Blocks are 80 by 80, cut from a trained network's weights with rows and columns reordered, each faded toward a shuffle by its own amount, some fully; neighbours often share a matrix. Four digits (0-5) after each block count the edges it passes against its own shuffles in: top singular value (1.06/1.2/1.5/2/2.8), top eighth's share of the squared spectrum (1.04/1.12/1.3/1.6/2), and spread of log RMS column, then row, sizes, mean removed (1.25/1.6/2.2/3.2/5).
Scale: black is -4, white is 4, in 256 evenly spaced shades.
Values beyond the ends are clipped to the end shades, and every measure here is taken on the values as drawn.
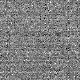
3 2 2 0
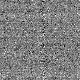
2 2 2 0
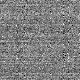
3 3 2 0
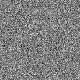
3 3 1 0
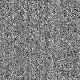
2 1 0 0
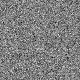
0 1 0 0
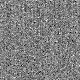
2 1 0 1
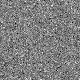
0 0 0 0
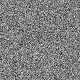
0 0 0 0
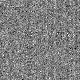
1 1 0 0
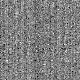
3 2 0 2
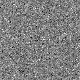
0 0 0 0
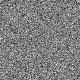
0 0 0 0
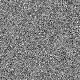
1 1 0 0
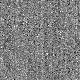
2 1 0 0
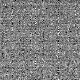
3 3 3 0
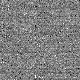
2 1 1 0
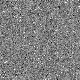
0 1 0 0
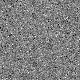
0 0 0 0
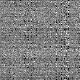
3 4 3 0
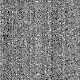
3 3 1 2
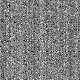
3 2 0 2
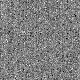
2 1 0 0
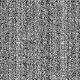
4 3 1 2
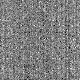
3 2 0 2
